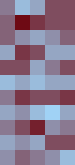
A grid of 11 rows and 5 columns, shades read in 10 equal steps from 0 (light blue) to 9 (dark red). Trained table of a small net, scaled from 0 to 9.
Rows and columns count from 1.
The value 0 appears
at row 8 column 4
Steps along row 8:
up down down up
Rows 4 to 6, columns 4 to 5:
2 2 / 4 6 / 2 2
